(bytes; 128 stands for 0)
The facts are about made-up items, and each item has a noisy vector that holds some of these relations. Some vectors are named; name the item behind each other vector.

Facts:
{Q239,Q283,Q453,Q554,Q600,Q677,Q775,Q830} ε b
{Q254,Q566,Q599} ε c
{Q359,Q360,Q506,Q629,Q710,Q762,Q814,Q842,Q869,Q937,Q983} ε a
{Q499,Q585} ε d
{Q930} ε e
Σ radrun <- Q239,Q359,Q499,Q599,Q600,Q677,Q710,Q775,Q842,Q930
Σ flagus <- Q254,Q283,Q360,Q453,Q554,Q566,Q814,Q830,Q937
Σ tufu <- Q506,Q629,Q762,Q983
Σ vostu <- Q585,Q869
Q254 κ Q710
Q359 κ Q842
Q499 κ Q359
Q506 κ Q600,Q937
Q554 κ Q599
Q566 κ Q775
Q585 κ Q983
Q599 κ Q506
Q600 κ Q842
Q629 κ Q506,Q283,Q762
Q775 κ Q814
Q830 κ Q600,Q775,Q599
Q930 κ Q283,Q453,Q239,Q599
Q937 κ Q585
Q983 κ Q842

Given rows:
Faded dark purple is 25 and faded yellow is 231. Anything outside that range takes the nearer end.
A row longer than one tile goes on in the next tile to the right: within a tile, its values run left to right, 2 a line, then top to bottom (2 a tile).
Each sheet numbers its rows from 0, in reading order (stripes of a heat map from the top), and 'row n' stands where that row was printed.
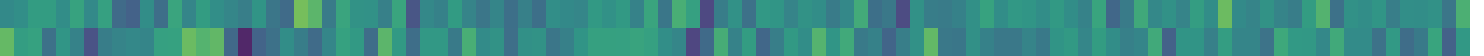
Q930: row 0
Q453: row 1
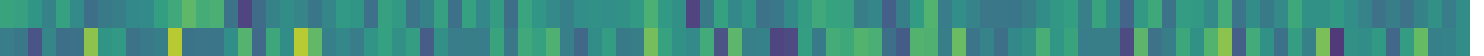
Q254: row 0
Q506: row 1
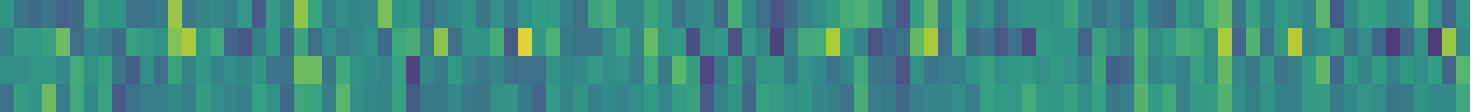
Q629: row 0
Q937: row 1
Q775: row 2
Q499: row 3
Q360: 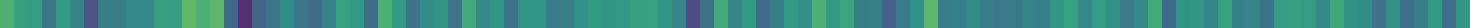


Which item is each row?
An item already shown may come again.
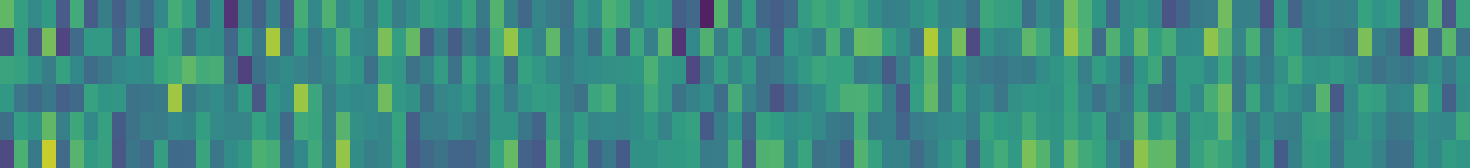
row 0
Q869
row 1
Q983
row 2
Q254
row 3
Q629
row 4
Q499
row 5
Q600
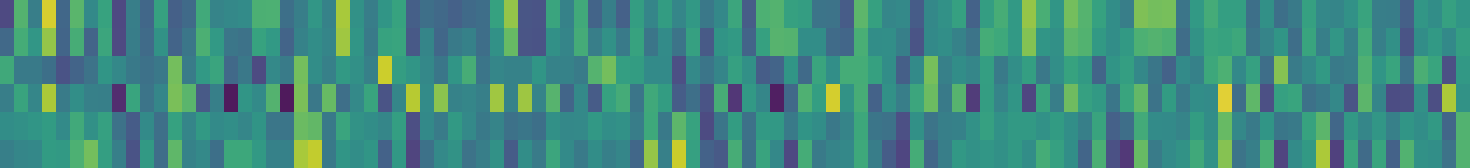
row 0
Q359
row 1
Q842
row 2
Q762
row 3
Q585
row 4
Q775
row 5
Q599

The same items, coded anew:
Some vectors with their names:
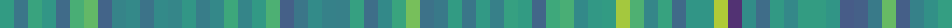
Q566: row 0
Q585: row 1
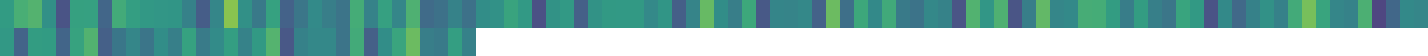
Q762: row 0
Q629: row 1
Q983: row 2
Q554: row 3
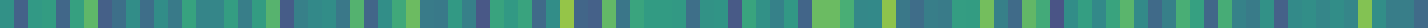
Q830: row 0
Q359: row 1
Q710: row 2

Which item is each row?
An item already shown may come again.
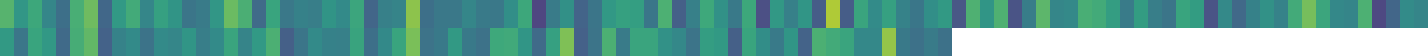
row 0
Q869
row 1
Q506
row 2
Q983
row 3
Q566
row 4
Q842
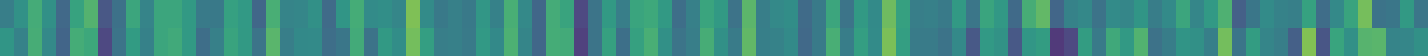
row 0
Q499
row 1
Q930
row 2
Q566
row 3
Q930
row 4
Q775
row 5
Q599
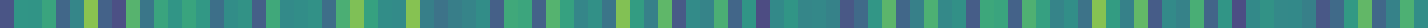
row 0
Q600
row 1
Q937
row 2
Q937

